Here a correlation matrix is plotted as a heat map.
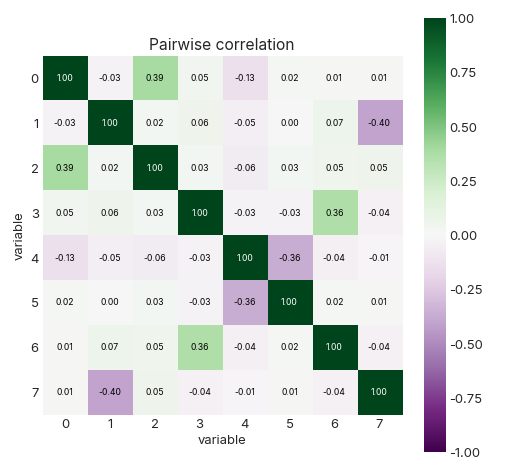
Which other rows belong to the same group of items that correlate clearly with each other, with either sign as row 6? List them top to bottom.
3
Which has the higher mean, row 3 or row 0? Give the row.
3
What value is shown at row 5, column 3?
-0.03
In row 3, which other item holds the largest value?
6
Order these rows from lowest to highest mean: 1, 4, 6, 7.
4, 7, 1, 6
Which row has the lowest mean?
4
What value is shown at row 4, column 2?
-0.06
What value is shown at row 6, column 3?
0.36
